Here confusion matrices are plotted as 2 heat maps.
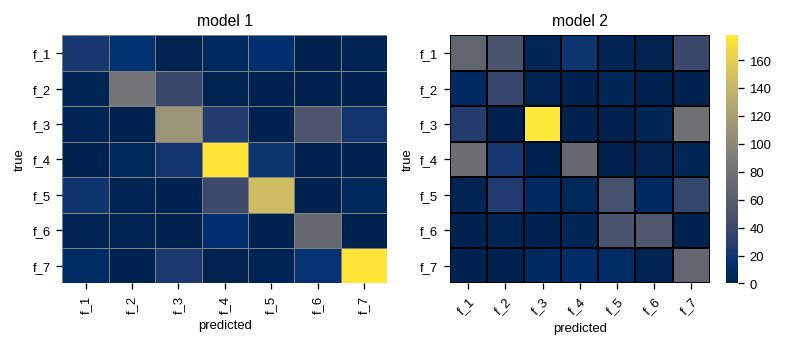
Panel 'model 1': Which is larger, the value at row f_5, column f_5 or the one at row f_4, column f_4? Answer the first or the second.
the second
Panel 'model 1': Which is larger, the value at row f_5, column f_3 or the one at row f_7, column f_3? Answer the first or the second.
the second
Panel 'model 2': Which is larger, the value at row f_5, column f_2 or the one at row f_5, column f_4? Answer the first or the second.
the first
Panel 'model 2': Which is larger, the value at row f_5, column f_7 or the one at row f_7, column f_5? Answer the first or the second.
the first
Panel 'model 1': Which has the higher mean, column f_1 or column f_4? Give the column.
f_4
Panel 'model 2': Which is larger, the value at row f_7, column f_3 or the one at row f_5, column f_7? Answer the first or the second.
the second
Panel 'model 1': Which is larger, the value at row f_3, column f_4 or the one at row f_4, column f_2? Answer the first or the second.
the first
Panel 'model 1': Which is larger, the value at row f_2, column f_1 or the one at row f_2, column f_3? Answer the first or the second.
the second
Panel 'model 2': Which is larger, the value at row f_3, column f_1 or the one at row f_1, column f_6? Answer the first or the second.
the first
